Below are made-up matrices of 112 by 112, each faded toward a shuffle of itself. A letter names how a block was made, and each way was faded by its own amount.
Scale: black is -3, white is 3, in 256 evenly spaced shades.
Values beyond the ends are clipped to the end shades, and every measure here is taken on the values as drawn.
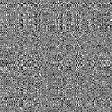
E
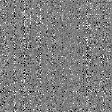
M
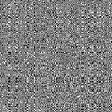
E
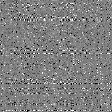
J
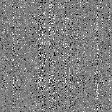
M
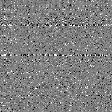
J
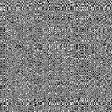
E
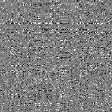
J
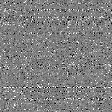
J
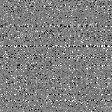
J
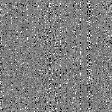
M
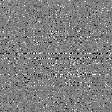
J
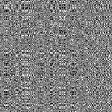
E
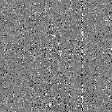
M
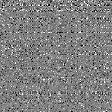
J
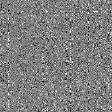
M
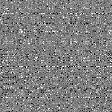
J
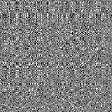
E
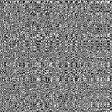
E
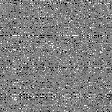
J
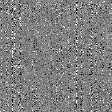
M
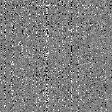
M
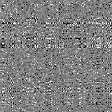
J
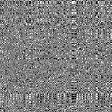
E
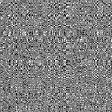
E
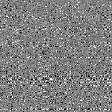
J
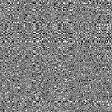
E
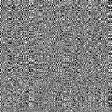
E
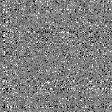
J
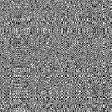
E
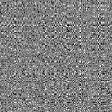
E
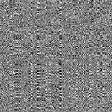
E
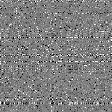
J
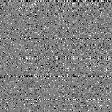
J
